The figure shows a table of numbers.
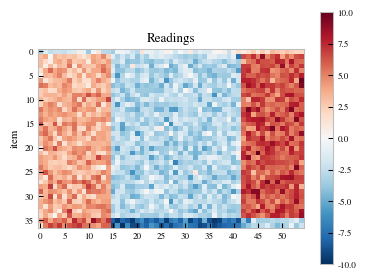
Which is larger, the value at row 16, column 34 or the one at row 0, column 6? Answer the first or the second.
the second
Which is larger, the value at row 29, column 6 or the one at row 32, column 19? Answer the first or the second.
the first
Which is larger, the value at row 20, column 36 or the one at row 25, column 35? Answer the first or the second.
the first
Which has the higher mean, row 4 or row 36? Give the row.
4
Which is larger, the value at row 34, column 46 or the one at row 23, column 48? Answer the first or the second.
the second
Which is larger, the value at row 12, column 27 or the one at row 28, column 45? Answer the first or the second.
the second
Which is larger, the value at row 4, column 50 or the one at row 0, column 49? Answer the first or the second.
the first
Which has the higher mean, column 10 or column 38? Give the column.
10
